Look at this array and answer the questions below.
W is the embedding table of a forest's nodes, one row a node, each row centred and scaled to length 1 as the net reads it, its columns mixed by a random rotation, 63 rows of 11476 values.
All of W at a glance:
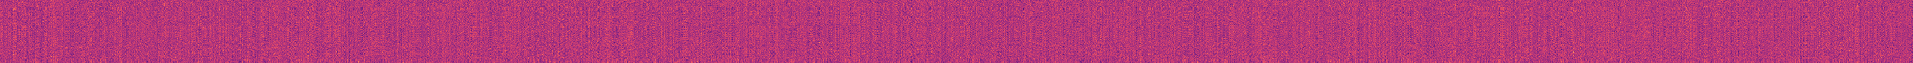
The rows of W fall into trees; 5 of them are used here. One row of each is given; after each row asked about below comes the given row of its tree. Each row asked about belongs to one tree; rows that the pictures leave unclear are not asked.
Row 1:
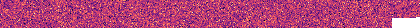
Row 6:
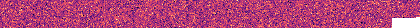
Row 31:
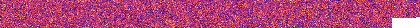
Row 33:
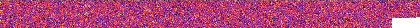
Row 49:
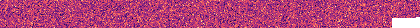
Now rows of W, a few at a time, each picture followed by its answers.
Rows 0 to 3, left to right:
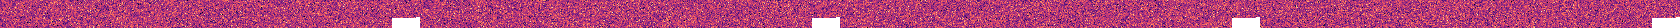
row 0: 6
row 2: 49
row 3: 31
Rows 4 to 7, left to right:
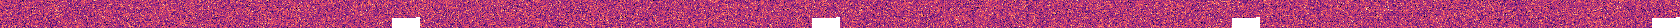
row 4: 1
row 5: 31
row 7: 33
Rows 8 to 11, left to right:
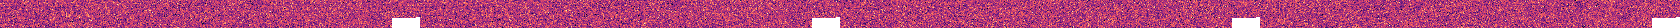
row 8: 33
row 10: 1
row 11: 49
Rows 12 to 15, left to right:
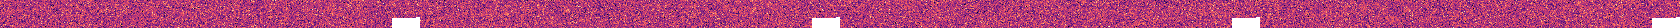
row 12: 33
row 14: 49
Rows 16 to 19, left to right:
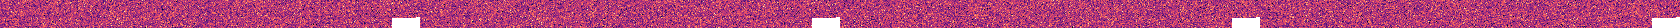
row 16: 6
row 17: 6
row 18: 1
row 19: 49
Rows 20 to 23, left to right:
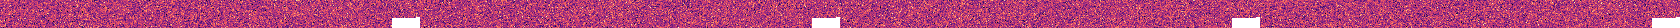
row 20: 33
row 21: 1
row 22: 6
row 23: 33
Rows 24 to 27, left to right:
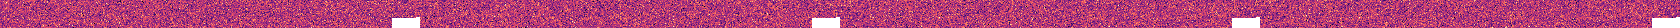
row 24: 6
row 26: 49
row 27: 49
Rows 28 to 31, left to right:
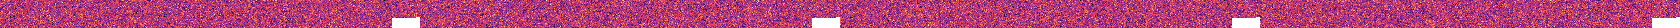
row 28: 33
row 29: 49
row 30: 33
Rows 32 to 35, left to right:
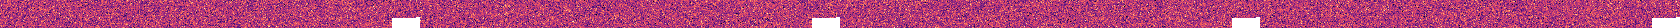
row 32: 49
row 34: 49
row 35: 33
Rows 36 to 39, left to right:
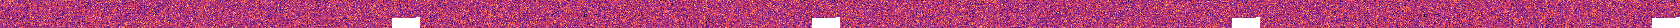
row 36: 49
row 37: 33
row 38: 6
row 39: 33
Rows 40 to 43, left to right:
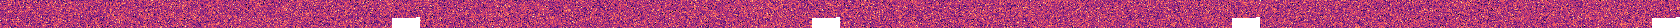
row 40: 6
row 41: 33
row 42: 1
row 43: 49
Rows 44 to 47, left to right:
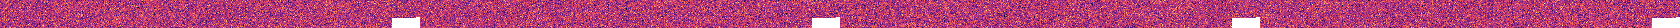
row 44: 6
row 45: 6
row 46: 33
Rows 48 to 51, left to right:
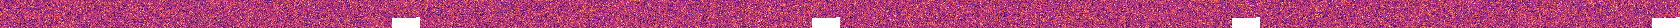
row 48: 1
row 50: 33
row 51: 1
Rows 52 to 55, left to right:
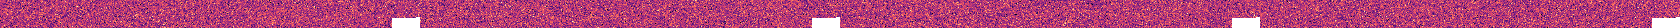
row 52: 1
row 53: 33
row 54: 33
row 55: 1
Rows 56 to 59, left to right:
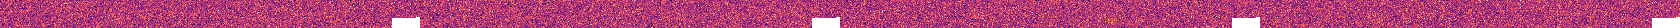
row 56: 6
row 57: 49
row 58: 1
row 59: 6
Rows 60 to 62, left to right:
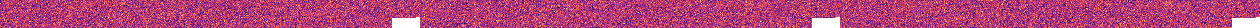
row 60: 6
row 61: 6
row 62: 6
